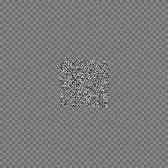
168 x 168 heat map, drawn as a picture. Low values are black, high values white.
Grain: checkered. Average level on the scale: 50%. Odd rows or columns: none. Odd patch: rougher, in the centre. Seam: none. Slope: none. Roughest part: centre.
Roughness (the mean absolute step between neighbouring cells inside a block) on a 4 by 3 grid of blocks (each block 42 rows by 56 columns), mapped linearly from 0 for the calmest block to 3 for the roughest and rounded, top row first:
000
030
030
000
